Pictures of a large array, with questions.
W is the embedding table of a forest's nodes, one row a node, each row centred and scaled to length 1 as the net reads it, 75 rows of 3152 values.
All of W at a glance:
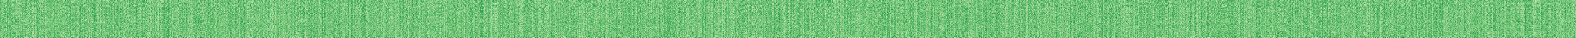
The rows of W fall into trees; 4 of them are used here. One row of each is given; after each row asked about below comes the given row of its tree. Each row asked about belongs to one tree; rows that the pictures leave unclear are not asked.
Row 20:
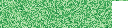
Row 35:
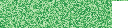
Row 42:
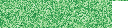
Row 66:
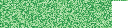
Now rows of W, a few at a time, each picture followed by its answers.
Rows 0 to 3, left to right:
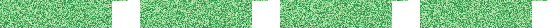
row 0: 35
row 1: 35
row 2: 35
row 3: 66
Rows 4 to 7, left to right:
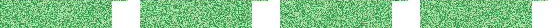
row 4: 66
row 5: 35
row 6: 20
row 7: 20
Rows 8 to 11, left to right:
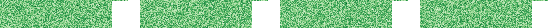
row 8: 20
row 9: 35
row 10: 35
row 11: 35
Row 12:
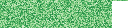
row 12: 66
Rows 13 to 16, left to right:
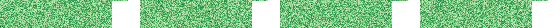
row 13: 35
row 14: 20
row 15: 66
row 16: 20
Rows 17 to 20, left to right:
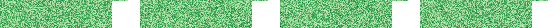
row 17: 20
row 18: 42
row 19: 42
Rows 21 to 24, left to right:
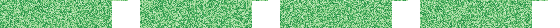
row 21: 66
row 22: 20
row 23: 66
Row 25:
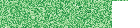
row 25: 20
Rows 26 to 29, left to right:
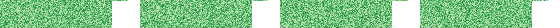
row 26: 35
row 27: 35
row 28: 20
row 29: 20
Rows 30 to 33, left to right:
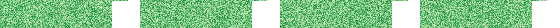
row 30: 42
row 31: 20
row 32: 35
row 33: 20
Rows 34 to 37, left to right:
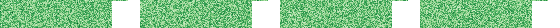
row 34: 66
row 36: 20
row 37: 42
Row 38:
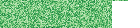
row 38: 42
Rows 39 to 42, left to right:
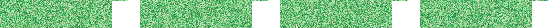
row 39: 20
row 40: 42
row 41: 35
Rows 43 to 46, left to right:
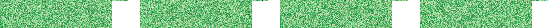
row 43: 42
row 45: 42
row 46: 20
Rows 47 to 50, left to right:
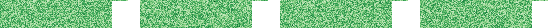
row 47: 66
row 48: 42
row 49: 66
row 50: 20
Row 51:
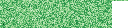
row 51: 35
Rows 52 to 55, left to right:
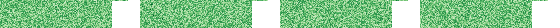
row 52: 20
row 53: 35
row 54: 20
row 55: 20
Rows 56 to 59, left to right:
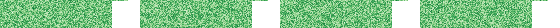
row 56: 35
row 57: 42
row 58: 20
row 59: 42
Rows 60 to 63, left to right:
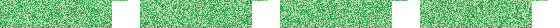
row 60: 42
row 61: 35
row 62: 66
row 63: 20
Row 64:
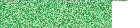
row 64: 66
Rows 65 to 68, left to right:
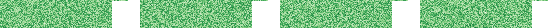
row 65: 35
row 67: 66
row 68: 35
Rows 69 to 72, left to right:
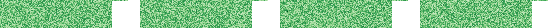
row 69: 20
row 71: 66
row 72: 66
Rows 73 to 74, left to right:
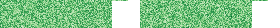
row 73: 66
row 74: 42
